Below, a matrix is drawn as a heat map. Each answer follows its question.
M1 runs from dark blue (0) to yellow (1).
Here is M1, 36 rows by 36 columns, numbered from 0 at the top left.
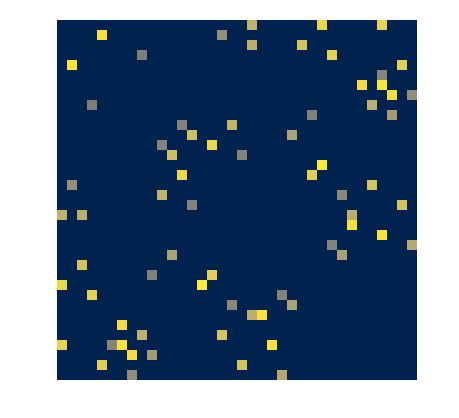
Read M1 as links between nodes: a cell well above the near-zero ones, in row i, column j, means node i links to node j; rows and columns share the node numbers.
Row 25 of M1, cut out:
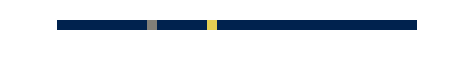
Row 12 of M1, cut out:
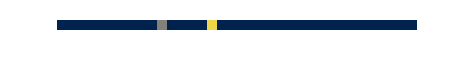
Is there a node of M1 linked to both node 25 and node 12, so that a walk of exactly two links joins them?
yes
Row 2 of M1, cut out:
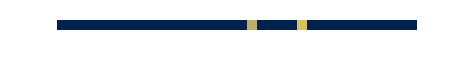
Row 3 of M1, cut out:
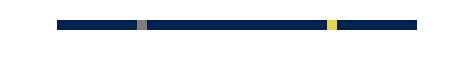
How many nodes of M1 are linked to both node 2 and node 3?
0
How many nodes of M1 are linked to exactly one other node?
6
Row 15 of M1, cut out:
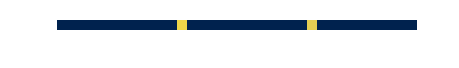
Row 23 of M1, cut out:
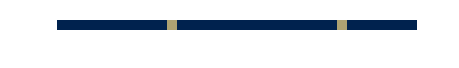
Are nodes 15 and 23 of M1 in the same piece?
yes
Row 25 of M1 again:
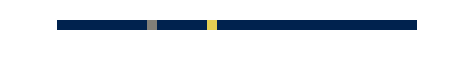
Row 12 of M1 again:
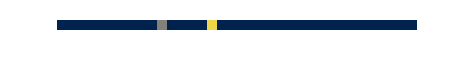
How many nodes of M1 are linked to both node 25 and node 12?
1
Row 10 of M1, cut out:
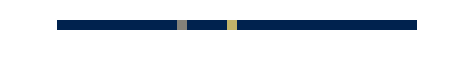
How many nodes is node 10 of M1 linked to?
2
